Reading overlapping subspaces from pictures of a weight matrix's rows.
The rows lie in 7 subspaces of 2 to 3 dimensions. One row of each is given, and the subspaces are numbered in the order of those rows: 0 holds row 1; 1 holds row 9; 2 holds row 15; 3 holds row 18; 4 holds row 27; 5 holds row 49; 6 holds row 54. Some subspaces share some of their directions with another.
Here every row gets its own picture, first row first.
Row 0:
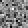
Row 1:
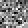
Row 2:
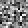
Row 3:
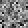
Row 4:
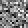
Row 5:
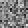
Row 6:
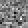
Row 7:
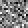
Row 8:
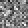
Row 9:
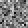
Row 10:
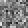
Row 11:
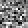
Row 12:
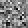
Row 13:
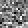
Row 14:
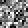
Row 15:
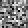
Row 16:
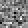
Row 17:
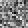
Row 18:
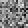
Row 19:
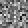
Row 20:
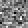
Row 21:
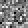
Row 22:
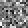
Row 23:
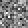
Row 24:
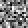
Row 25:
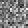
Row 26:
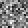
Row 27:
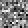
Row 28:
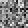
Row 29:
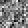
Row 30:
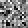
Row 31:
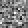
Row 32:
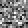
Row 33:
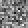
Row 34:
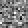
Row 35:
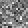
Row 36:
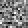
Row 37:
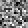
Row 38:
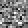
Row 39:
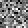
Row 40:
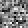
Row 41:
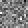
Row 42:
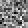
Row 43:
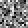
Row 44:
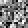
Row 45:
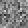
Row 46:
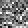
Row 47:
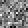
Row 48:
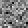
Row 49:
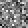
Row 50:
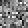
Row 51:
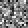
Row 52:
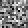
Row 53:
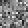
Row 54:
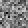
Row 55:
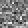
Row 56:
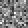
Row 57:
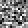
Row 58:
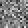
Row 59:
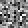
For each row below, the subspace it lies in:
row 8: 1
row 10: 5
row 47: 3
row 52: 2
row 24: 6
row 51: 1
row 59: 0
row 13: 6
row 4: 4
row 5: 3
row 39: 0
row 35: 6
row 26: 6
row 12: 1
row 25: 3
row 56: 1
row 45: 0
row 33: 2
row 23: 6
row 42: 5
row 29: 5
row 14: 3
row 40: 4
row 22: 5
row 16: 4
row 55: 6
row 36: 3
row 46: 6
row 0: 4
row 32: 0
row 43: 1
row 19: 0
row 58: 0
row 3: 2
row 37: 5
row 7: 4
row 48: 6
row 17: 3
